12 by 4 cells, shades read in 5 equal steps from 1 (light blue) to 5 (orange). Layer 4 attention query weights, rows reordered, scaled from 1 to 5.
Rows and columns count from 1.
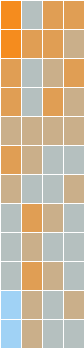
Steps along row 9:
up down same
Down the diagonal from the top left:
5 4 3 3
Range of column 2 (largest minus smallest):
2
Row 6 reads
4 3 2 2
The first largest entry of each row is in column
1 1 1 1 1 1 1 2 2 2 2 2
